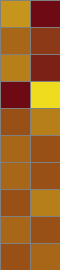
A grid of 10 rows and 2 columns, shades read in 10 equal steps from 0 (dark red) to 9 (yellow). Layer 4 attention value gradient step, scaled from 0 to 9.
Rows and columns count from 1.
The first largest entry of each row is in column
1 1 1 2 2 1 1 2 1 2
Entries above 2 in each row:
1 1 1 1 2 2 2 2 2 2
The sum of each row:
6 6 6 9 8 7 7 8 7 7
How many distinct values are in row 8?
2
